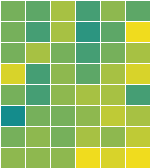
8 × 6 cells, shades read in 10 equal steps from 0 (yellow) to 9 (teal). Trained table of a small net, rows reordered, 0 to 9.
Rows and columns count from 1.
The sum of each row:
31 29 28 22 29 28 23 13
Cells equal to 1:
3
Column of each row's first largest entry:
4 4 4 2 2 1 1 1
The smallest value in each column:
1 3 3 0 1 0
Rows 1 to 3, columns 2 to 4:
6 3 7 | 7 3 8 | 3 5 7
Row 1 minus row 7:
0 2 -2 4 0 4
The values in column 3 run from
3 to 5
